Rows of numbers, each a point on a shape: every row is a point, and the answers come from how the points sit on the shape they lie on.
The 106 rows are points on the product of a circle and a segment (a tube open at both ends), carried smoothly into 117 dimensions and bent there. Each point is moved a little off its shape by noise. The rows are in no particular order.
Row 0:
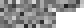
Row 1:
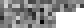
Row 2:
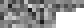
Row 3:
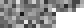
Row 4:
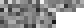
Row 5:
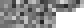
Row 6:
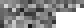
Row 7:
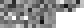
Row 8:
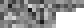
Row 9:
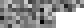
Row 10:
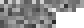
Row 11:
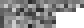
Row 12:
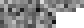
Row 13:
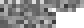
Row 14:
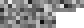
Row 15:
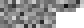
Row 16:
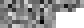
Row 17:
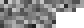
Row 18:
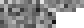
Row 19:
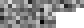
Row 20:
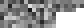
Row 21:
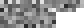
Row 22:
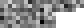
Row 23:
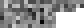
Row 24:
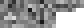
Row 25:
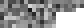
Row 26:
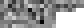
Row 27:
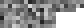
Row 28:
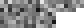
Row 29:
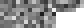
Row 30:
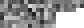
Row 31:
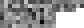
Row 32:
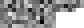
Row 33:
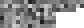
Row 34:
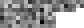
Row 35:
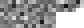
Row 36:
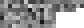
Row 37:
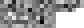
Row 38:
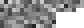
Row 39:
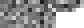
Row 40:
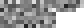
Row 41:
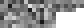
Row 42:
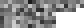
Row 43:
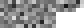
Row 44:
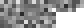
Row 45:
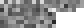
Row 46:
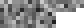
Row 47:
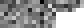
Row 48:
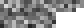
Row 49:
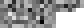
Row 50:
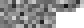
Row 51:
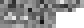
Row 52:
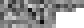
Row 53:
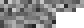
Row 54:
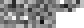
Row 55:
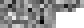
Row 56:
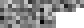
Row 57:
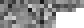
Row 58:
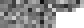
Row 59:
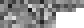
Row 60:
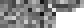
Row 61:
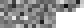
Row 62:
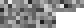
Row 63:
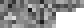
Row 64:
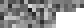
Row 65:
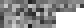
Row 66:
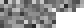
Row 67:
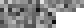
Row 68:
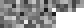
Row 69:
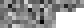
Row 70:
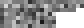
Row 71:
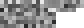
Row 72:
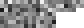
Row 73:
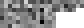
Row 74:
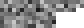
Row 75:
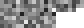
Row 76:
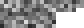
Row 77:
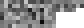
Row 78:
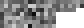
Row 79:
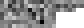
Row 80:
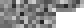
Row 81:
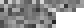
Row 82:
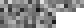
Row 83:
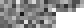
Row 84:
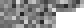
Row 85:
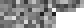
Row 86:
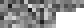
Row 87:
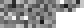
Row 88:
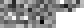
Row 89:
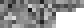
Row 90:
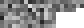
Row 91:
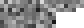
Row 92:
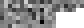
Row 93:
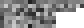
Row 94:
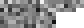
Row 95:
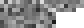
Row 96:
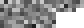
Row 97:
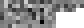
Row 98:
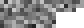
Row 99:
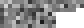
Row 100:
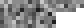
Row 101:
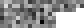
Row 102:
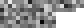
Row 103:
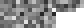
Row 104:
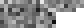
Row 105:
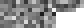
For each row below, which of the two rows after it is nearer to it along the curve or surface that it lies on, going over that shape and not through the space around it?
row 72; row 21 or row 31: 21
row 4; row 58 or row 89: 58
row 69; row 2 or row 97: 97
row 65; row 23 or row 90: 90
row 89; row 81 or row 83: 83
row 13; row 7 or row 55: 7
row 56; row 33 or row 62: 62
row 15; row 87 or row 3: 87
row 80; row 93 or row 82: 82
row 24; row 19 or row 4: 19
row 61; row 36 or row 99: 36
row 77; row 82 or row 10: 82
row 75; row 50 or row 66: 66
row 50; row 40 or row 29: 40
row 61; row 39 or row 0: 0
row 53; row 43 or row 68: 68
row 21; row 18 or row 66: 18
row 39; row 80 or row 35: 80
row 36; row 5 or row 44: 5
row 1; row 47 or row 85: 47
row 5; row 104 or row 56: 104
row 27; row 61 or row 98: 98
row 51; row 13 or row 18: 13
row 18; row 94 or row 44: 94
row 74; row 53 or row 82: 53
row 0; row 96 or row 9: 96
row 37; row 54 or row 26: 54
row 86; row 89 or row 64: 64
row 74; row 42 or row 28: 42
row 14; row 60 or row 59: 59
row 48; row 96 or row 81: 96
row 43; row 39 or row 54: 54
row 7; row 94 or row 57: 57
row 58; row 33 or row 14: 33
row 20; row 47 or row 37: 47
